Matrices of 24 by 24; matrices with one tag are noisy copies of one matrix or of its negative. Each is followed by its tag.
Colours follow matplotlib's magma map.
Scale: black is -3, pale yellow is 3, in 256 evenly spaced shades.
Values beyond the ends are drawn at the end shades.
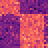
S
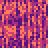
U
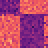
S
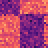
S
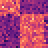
S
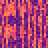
U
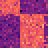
S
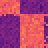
S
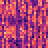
U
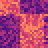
S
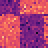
S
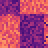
S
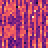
U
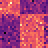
S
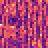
U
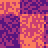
S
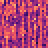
U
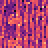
U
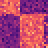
S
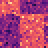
S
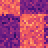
S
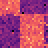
S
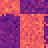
S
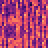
U
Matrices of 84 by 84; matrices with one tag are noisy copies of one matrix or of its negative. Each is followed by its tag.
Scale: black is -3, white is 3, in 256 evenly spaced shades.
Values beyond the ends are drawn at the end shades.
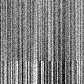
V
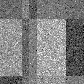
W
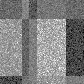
W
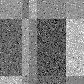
W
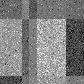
W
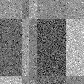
W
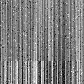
V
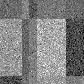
W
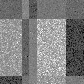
W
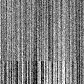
V
